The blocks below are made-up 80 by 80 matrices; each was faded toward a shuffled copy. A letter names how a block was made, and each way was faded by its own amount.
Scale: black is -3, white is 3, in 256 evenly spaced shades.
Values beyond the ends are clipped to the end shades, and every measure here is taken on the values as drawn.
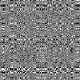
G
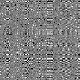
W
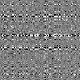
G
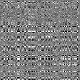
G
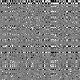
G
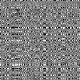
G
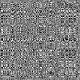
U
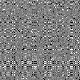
W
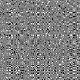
W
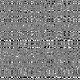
G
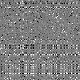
W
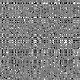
W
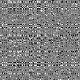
W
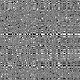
W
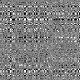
G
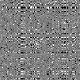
W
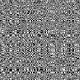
U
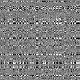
G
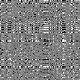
W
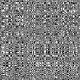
U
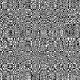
U
